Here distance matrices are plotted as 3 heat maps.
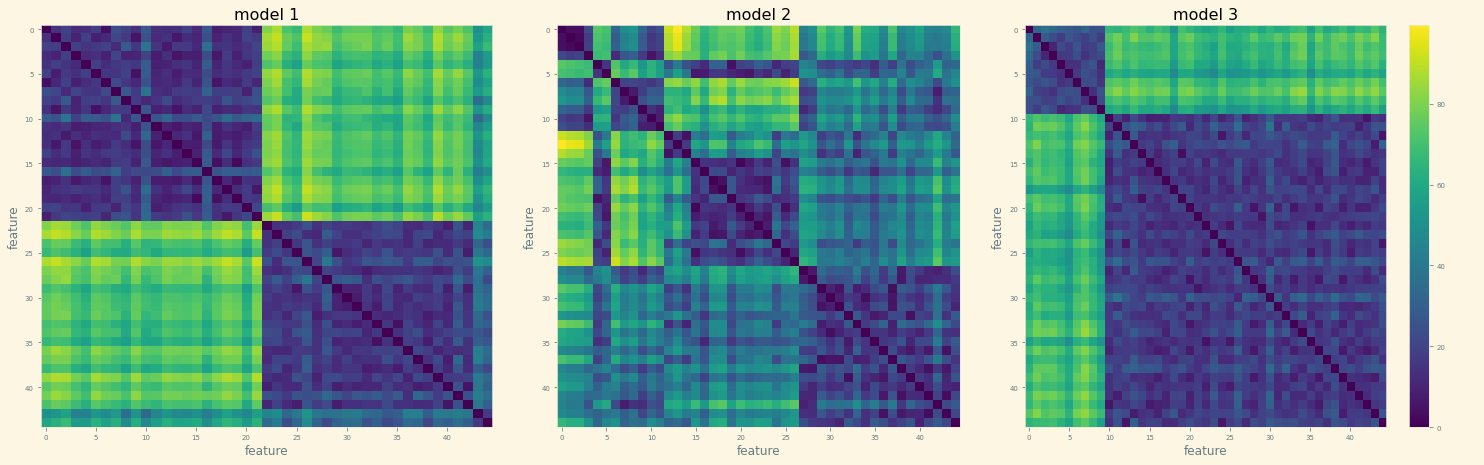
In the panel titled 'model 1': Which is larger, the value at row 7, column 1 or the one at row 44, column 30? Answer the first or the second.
the second
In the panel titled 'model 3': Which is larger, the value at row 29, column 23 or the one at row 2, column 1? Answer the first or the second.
the second
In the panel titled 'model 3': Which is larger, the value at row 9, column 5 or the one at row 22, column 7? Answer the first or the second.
the second
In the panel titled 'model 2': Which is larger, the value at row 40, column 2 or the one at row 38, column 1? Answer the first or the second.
the first
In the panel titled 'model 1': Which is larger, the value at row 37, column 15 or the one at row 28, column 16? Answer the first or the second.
the first
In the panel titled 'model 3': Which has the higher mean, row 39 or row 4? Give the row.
4
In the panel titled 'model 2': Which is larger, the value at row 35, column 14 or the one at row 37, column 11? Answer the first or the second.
the second
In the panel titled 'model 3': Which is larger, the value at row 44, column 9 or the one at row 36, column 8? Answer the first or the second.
the second
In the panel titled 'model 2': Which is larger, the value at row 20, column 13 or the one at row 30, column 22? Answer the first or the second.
the first
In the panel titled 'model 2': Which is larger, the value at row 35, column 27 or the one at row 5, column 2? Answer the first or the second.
the second
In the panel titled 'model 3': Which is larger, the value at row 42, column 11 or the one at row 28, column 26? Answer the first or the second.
the second
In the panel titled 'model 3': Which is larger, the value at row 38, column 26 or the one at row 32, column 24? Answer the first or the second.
the first
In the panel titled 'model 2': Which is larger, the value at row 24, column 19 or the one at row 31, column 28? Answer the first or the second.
the second
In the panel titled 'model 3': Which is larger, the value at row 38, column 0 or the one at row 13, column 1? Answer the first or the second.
the second
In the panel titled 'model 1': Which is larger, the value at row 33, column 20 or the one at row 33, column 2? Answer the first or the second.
the second
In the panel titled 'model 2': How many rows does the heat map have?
45
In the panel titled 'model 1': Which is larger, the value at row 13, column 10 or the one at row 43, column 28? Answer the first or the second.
the second
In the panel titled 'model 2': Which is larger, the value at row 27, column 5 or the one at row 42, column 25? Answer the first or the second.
the second
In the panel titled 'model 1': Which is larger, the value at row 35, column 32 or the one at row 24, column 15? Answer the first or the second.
the second
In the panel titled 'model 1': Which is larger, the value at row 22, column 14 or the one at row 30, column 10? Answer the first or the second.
the first
